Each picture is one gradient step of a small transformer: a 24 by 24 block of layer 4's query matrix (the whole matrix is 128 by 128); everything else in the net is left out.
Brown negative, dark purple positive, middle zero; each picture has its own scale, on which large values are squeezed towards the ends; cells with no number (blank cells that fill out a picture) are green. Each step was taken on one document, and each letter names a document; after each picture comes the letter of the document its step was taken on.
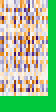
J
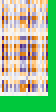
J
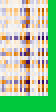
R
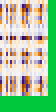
R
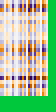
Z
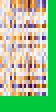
Z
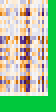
R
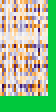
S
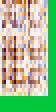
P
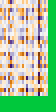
S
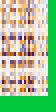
J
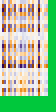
S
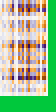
Z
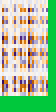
J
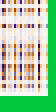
S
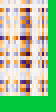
R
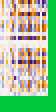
Z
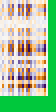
Z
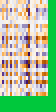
J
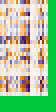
R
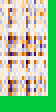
J
